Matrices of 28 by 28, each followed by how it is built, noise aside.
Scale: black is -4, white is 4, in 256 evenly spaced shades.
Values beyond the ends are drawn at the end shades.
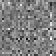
low rank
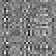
low rank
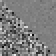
lower triangular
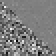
lower triangular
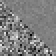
lower triangular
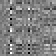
low rank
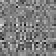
low rank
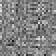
low rank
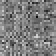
low rank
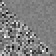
lower triangular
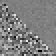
lower triangular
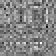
low rank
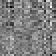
low rank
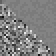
lower triangular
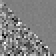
lower triangular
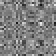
low rank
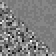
lower triangular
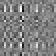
low rank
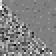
lower triangular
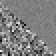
lower triangular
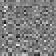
low rank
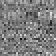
low rank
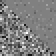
lower triangular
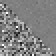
lower triangular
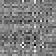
low rank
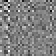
low rank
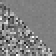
lower triangular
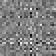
low rank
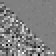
lower triangular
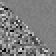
lower triangular
